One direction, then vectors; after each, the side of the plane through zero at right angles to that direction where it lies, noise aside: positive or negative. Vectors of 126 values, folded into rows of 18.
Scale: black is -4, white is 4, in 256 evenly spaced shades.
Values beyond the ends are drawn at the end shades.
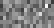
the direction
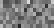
negative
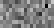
negative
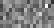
positive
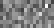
positive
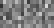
positive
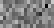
negative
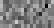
negative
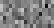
negative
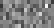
positive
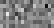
negative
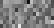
positive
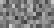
negative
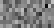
negative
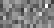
positive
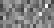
positive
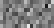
negative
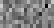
negative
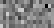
negative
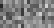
positive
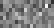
positive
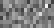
positive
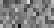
negative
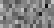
negative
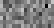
negative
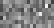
positive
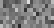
negative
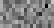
negative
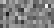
positive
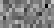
negative
